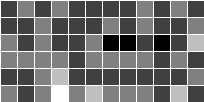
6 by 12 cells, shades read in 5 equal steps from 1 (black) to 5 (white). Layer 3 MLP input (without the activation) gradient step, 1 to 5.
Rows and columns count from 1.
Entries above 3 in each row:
0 0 1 0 1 3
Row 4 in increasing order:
2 2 2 3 3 3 3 3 3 3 3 3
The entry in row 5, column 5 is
2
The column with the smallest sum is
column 10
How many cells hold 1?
3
